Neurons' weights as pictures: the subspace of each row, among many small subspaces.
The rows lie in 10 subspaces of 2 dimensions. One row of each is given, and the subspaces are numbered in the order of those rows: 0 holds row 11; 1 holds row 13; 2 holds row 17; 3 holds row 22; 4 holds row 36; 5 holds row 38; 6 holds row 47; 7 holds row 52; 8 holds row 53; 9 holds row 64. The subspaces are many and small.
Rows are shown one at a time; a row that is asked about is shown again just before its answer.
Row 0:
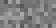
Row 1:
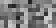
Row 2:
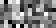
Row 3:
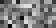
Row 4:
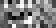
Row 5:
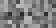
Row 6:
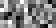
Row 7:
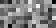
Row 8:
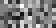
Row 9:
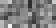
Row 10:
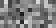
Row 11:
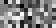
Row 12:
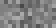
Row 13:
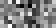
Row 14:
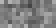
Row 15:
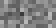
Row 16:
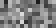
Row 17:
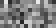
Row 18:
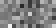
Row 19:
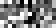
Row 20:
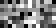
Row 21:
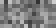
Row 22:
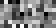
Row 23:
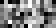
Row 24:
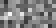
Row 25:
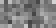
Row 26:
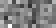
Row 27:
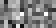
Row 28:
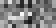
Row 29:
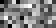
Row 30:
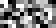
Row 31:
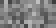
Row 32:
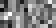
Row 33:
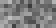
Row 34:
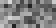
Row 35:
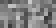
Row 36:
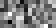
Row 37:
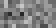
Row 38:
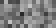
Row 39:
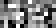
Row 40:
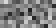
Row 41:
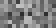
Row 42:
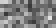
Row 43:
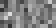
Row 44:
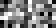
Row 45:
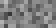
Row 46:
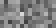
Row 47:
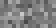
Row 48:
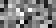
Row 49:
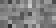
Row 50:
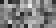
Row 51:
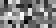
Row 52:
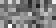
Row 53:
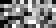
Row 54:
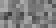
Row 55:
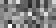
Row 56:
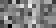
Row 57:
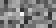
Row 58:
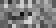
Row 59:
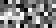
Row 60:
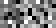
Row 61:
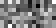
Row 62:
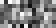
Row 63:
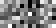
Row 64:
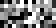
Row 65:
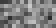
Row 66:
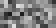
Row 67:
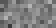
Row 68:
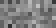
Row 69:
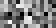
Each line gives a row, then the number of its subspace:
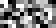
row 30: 8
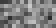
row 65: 8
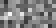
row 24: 6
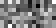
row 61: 7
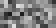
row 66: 8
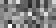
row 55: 7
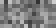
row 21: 2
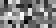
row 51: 6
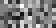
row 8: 0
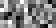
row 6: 4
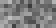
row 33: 8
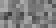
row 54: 1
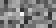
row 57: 5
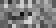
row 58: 9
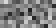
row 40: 7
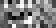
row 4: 9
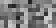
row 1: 3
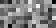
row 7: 7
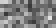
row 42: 8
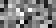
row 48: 2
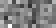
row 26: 1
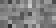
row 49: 6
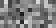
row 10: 2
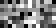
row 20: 6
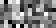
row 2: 3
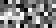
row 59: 0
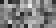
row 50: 5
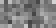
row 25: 2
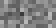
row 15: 5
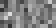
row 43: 4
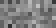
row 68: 7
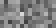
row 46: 5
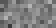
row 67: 4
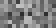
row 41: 1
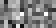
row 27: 3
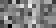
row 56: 1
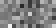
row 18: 0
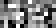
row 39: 3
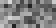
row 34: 8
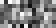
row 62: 3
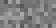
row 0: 0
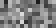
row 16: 2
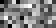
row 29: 4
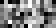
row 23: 5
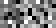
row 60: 7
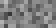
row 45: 9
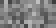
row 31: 2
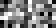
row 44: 6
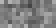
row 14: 5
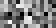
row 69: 1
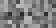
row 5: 1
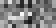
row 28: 9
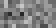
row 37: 9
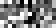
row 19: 9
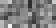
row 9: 6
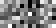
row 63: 0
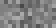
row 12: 0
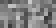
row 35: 3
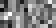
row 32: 4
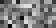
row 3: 4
